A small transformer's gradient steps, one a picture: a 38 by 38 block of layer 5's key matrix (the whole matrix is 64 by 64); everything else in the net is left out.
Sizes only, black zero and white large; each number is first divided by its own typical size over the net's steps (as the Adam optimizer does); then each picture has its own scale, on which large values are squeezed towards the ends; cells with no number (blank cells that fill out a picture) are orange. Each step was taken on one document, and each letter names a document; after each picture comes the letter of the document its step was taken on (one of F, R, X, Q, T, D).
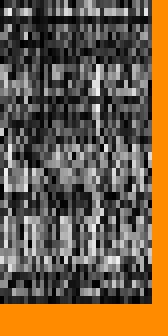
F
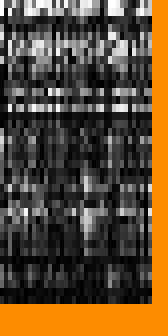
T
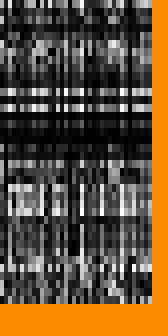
T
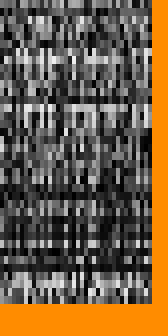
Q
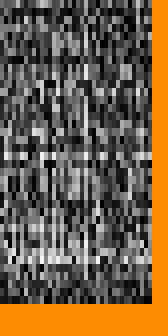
F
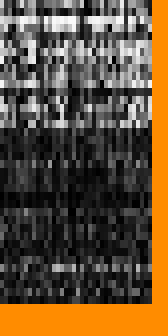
Q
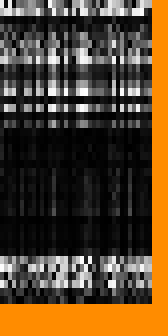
T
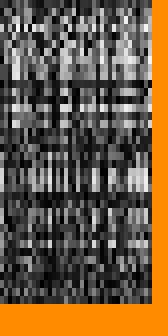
Q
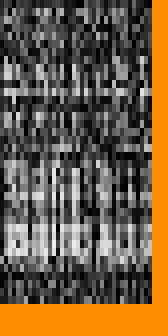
F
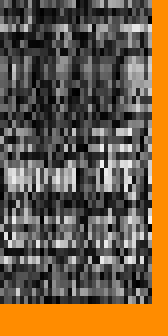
F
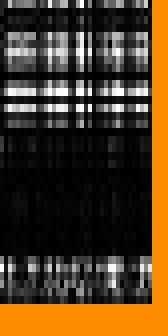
T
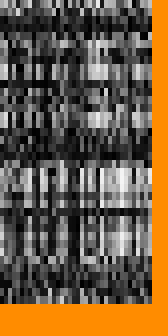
F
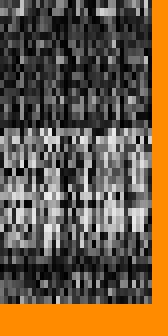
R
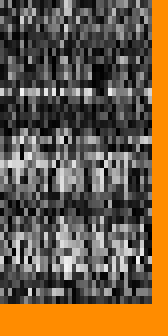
F
